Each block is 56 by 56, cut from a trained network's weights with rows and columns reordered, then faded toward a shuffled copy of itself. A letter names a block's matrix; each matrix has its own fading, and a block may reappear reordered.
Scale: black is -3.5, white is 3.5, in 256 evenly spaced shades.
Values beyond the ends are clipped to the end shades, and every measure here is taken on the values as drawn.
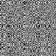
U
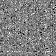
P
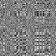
U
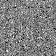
P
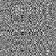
U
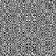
U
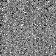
P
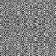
U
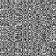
U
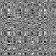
U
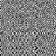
U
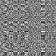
U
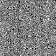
P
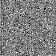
P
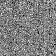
P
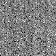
P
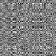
U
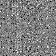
P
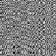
U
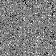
P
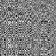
U
